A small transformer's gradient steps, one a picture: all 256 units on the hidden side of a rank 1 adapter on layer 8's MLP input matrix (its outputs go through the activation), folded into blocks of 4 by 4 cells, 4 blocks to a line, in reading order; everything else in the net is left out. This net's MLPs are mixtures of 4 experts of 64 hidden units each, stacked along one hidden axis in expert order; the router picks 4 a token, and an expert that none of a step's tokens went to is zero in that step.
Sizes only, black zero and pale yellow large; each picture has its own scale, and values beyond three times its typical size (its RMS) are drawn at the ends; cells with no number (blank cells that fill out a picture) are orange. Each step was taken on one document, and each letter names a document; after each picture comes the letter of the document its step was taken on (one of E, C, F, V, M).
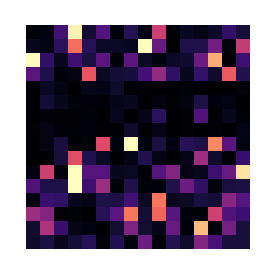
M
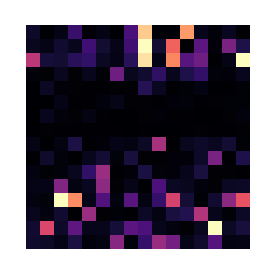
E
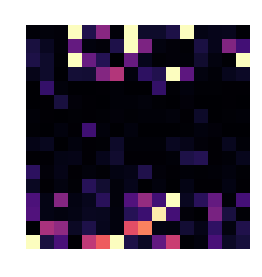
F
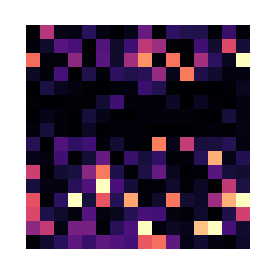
E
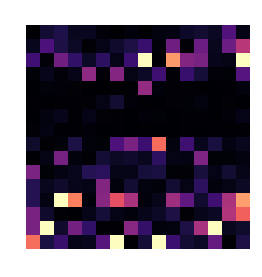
E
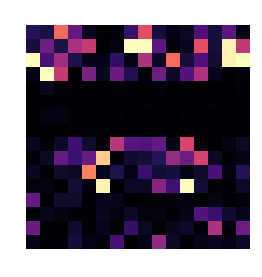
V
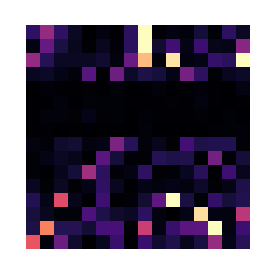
E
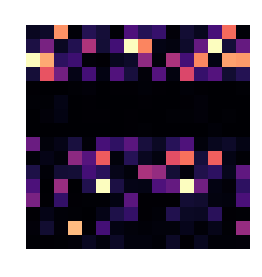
V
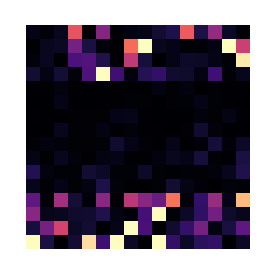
F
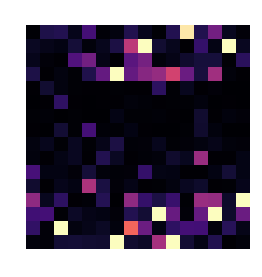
F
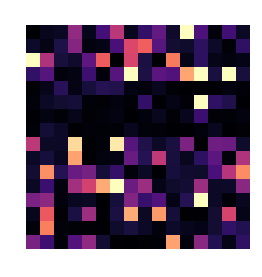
M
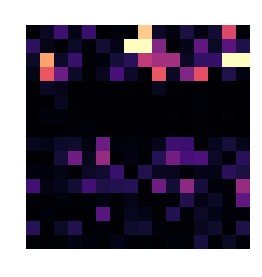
V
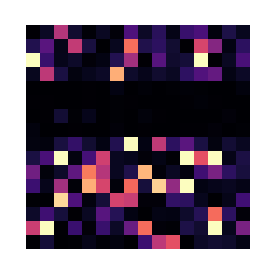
V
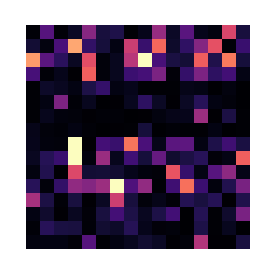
M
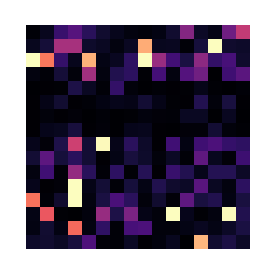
M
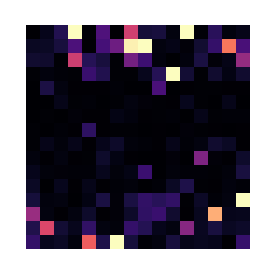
F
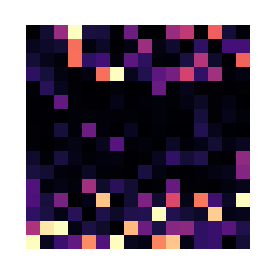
F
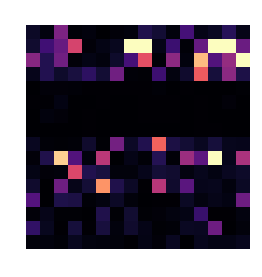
V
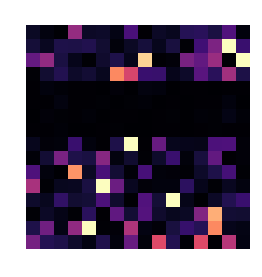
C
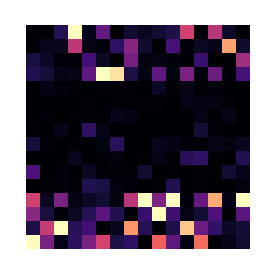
F
